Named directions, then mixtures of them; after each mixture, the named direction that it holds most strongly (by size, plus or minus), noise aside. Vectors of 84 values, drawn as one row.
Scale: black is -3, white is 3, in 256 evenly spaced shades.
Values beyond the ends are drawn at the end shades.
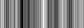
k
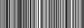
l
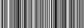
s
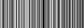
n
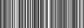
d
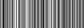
n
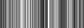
k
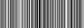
l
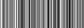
n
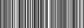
d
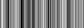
k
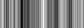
k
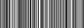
l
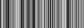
s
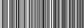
n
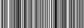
s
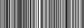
l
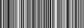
s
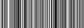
s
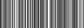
d
